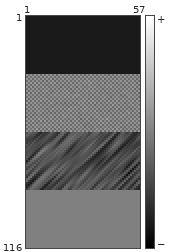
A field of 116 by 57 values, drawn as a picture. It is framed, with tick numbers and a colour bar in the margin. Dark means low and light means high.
It is made of 4 by 1 panels. Panel 1,1: very low, flat. Panel 2,1: middling, checkered. Panel 3,1: low, slanting up to the right. Panel 4,1: middling, flat.
